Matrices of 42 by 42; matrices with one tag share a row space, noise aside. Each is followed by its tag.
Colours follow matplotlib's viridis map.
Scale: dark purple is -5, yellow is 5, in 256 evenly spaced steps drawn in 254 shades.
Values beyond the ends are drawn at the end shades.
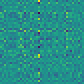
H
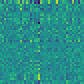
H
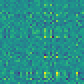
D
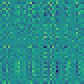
D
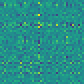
H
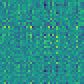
D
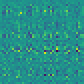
D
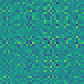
D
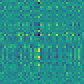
H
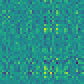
D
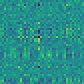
H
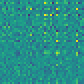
D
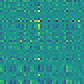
H
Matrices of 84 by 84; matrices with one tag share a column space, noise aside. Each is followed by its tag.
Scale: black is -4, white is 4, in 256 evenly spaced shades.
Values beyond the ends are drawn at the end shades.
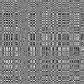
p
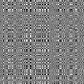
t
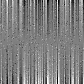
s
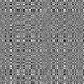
t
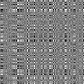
t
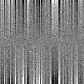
s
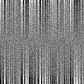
s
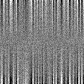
s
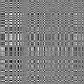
p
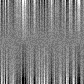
s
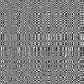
p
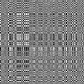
p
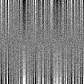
s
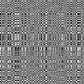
p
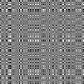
t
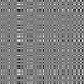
t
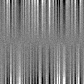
s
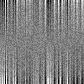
s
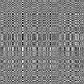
p
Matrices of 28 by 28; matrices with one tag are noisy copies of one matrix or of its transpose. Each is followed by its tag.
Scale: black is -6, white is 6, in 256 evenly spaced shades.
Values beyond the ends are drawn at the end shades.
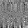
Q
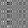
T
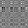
T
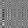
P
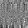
Q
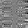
Q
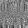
Q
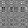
T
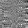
Q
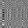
P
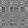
T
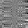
Q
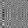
P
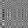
P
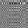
P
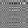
P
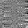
Q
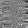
Q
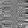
Q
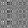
T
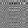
P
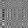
P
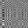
P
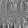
Q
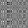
T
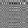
P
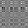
T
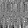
Q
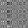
T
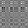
T
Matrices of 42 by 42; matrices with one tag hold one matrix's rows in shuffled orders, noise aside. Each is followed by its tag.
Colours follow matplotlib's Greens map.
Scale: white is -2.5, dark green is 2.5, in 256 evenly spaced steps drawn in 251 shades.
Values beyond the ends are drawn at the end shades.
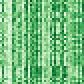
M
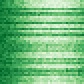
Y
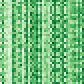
M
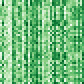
M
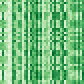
M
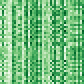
M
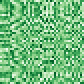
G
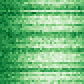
Y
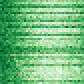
Y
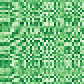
G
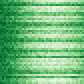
Y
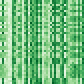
M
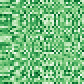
G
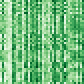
M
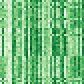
M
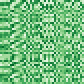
G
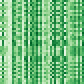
M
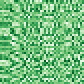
G
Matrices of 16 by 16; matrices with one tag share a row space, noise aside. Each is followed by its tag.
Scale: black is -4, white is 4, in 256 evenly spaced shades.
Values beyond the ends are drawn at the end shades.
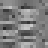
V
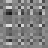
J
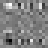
J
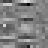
V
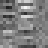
V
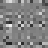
J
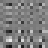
J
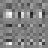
J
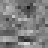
V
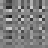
J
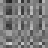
J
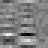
V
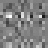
J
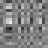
J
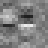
V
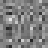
J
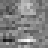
V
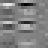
V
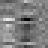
V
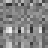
J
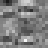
V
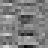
V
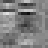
V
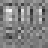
J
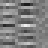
V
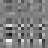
J
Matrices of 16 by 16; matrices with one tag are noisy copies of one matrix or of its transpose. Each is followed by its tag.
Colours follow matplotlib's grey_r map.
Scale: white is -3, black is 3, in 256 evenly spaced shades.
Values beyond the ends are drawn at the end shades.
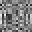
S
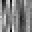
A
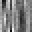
A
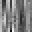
A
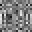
S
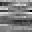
A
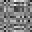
S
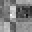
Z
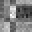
Z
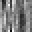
A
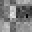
Z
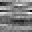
A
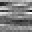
A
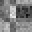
Z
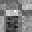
Z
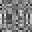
S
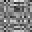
S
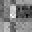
Z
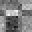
Z
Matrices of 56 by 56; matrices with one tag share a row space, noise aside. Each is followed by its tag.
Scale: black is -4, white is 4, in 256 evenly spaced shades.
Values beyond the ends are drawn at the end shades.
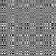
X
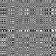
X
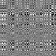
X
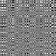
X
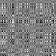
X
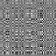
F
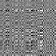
F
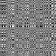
X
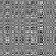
F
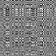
F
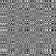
X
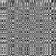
X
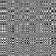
X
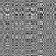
F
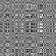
F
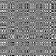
X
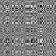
F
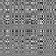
F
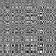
F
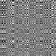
X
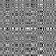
F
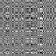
F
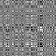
F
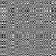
X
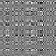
F
